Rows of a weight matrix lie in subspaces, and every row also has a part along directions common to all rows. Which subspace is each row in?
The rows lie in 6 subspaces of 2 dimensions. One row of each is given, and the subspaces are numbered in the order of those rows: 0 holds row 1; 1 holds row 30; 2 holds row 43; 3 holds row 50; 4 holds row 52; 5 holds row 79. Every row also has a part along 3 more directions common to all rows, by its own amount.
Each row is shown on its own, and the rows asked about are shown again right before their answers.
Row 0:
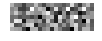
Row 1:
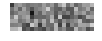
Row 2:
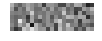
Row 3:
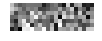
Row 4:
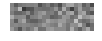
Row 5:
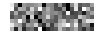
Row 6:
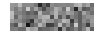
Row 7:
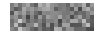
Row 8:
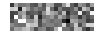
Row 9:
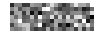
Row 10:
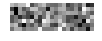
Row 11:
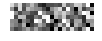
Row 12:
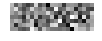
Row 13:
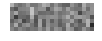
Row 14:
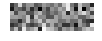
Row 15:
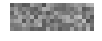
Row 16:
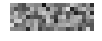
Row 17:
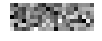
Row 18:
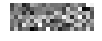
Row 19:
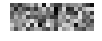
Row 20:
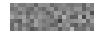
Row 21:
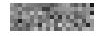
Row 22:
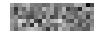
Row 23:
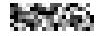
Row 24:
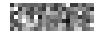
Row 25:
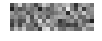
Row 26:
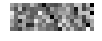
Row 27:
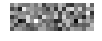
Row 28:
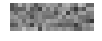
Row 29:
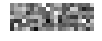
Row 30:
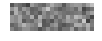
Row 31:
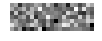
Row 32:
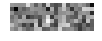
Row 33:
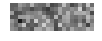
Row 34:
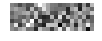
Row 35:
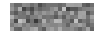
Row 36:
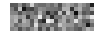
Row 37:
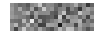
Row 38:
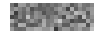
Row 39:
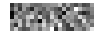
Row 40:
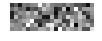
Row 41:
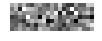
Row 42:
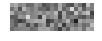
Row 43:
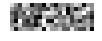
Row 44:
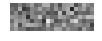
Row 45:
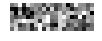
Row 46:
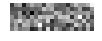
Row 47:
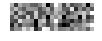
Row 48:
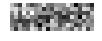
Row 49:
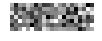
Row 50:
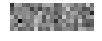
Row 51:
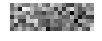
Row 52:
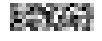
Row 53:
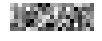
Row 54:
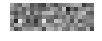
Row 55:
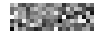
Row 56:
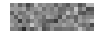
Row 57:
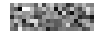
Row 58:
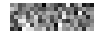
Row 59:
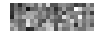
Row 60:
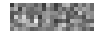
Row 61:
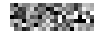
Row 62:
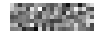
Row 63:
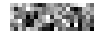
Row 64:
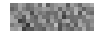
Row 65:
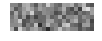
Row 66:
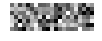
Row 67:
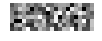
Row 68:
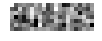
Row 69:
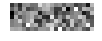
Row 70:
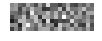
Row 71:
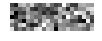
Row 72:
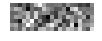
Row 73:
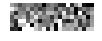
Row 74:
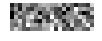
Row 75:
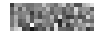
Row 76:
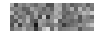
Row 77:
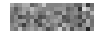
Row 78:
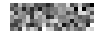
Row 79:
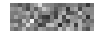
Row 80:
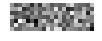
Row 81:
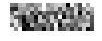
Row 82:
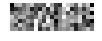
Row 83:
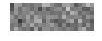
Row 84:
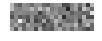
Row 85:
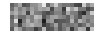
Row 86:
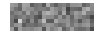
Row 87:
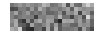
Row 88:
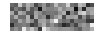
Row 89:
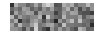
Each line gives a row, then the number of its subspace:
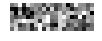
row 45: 1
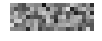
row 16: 4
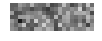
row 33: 4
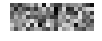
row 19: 5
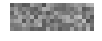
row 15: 1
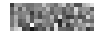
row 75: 0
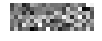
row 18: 1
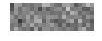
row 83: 3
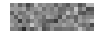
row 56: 3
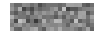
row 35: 2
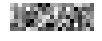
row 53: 5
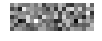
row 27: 2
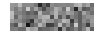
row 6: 5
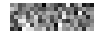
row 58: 0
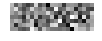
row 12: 4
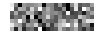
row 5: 3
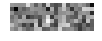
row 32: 1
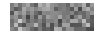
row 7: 4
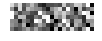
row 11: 5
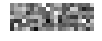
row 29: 4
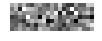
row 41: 2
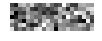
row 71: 4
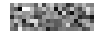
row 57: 2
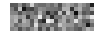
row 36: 2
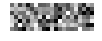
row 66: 3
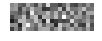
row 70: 0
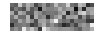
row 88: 3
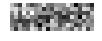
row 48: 1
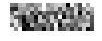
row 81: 0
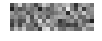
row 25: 3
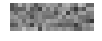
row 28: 3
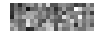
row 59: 5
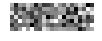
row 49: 3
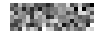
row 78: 3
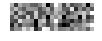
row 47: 3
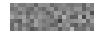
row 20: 4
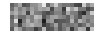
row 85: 2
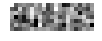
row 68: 0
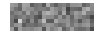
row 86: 2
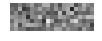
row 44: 2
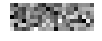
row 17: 4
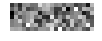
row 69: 5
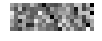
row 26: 5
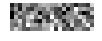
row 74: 5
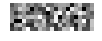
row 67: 4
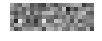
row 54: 2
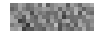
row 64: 0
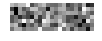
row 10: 1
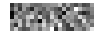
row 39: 5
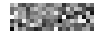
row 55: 4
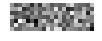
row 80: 2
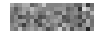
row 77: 1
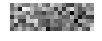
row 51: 2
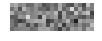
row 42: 2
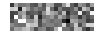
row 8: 0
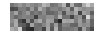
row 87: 0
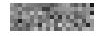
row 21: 1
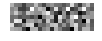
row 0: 4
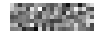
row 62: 3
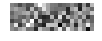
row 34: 5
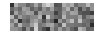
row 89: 3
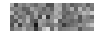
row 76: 3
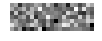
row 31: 3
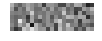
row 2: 0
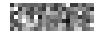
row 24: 0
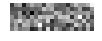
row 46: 1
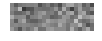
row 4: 2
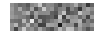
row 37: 5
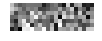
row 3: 0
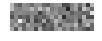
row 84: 3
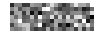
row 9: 1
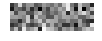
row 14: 3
